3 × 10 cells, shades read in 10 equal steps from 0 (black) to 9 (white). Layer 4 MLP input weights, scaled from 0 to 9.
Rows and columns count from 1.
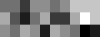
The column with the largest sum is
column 8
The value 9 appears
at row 2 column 9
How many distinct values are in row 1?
4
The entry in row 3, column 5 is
1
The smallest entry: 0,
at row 3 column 9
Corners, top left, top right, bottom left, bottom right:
4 7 5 1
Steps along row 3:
down up down down up down down down up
